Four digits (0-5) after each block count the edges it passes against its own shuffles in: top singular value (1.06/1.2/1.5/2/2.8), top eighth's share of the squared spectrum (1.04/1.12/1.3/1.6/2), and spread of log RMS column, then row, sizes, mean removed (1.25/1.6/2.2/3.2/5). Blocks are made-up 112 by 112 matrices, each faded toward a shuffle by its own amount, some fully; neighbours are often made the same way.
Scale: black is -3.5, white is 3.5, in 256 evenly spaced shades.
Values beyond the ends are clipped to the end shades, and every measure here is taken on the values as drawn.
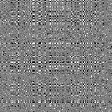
5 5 4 4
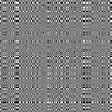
5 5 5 5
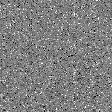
3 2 0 0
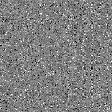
4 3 2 1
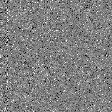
4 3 2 1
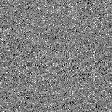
4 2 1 1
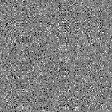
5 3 2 2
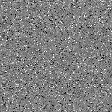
4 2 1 1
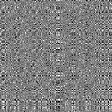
5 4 3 3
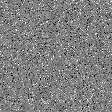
3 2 0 0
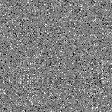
4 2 1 1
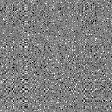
5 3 2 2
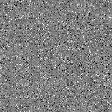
4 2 1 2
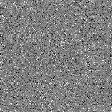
4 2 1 1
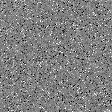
2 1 0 0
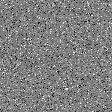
0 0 0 0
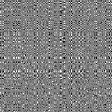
5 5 4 4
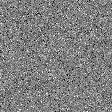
0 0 0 0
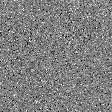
0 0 0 0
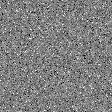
0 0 0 0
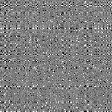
5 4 3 3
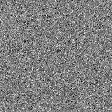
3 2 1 1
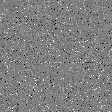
1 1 0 0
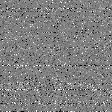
2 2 0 3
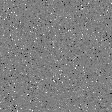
0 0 0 0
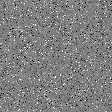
0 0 0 0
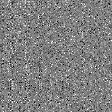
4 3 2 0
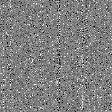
4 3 2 1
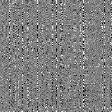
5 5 4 2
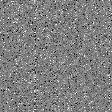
3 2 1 0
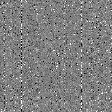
4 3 2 0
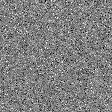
1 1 0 0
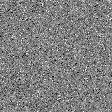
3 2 0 0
